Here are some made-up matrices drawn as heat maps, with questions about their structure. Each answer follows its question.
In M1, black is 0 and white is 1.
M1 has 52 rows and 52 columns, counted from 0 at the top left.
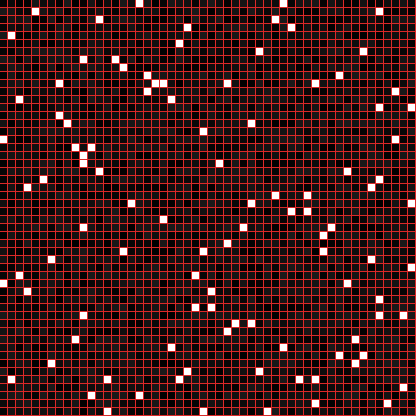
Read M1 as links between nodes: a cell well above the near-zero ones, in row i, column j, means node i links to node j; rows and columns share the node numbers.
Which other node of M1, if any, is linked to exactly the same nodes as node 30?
node 41
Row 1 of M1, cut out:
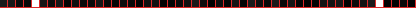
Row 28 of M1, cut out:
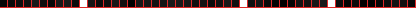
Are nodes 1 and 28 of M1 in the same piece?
yes
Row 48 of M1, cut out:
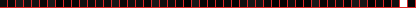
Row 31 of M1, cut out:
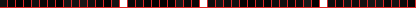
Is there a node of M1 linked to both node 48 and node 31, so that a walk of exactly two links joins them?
no
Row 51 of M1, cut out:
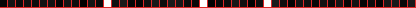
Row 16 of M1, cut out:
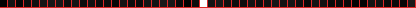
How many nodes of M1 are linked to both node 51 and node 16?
1
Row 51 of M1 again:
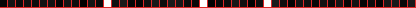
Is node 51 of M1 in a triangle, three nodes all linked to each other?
no
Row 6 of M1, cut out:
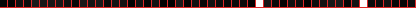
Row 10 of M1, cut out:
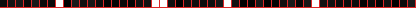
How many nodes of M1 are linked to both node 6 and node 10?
0
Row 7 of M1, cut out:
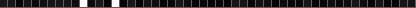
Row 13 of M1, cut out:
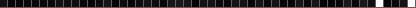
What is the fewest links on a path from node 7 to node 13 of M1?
4
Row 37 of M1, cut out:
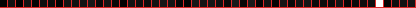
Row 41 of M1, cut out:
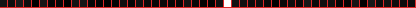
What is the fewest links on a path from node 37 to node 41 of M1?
5
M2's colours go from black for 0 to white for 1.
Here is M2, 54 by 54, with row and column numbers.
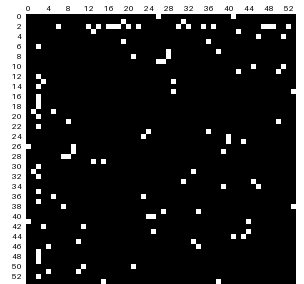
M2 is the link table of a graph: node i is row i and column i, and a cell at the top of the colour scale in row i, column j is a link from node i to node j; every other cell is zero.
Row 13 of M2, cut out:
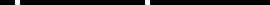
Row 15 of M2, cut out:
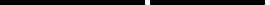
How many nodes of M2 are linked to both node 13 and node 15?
1
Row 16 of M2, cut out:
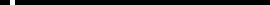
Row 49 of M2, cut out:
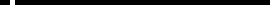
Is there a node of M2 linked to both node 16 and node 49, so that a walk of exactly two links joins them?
yes
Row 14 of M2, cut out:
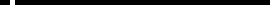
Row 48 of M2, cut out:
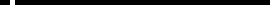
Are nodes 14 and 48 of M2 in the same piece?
yes
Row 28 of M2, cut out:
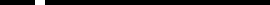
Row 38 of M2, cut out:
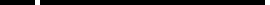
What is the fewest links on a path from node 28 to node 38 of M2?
2
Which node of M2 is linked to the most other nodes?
node 2
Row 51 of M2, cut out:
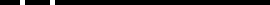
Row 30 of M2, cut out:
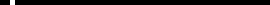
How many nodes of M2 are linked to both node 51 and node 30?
0
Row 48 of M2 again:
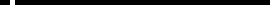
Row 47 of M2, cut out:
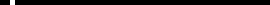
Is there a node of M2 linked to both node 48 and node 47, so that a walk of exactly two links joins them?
yes
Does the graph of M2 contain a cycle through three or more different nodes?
yes
